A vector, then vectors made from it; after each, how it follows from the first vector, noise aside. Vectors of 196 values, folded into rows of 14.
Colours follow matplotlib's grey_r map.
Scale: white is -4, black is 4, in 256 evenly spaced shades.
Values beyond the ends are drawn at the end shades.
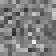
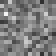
wrapped around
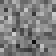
sign-scrambled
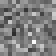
copied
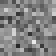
sign-scrambled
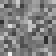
wrapped around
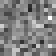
wrapped around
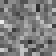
wrapped around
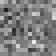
copied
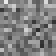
wrapped around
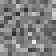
copied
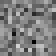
sign-scrambled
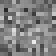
sign-scrambled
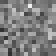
wrapped around
